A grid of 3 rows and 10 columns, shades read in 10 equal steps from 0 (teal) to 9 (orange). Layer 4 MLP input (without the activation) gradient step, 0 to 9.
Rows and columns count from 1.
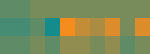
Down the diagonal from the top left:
3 2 4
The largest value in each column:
3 3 4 4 9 7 6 8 4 8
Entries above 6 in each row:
0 4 0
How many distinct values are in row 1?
2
